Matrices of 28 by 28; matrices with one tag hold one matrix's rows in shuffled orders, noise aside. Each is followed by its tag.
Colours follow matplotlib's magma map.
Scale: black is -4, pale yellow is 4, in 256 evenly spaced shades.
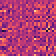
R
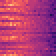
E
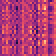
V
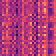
V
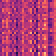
V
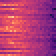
E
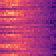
E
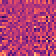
R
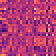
R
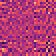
R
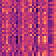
V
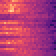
E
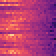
E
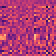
R
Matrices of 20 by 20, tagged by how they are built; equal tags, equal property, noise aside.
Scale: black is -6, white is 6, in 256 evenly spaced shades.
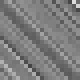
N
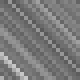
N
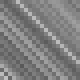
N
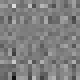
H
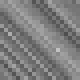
N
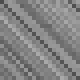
N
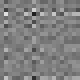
H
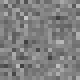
H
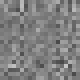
H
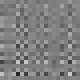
H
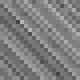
N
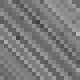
N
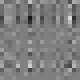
H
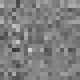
H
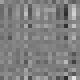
H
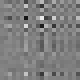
H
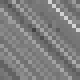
N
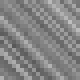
N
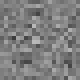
H
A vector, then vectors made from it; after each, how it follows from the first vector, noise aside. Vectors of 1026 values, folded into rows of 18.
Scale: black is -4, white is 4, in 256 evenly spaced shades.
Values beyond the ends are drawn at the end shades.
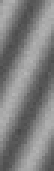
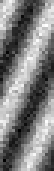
scaled up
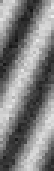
scaled up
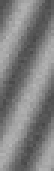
reversed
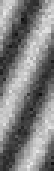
scaled up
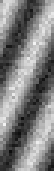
scaled up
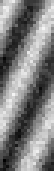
scaled up
